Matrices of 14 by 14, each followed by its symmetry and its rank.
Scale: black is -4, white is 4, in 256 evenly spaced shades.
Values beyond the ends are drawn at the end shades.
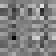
neither, rank two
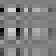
neither, rank one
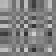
symmetric, rank one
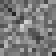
symmetric, full rank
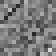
symmetric, full rank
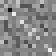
symmetric, full rank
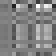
neither, rank one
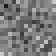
symmetric, full rank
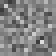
symmetric, full rank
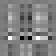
neither, rank one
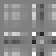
symmetric, rank one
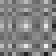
symmetric, rank one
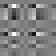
neither, rank one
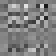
neither, rank two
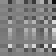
neither, rank one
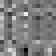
neither, rank two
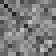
symmetric, full rank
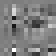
neither, rank two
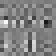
neither, rank two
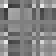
symmetric, rank one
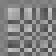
symmetric, rank one
